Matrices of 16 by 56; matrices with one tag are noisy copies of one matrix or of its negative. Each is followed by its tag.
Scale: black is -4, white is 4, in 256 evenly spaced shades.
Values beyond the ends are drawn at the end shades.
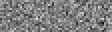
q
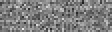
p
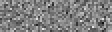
q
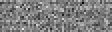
p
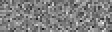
q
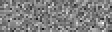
q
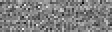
p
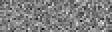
q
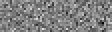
q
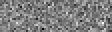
q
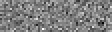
q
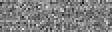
p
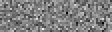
q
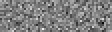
q
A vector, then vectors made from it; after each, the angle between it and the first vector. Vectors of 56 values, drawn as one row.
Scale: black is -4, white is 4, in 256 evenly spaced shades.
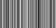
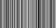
nearly parallel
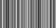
nearly parallel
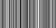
nearly opposite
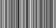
orthogonal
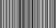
orthogonal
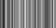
orthogonal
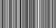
nearly opposite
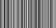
partly aligned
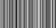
partly opposed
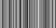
nearly opposite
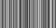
nearly opposite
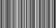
orthogonal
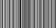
partly opposed
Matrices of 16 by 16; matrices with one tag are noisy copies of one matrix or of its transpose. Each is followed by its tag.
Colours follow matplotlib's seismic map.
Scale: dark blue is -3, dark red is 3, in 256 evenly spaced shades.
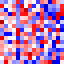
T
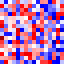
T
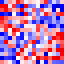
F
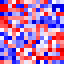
F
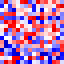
T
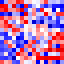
F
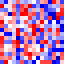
T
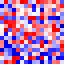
T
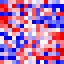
F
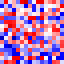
T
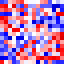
F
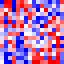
F
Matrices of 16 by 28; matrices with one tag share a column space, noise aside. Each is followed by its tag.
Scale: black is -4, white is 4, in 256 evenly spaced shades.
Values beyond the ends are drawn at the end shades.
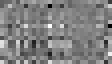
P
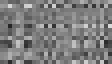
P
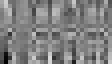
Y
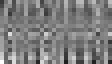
Y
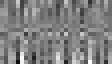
Y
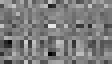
P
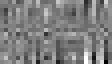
Y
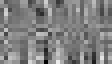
Y
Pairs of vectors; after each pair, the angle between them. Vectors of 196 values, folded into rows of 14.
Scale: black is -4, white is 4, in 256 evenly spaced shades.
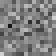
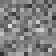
nearly opposite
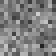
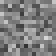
partly opposed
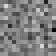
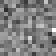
partly opposed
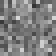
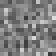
partly aligned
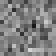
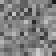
partly aligned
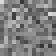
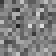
partly opposed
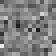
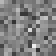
partly opposed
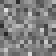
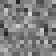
nearly parallel
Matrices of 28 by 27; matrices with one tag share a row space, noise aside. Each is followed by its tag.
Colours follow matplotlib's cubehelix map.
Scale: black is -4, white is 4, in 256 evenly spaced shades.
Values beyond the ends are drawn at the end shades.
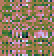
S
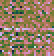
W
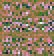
S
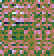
W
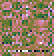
S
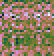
W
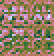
W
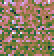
W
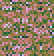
S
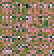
S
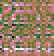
W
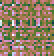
W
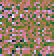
W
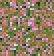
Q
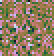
Q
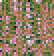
Q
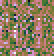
Q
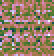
W
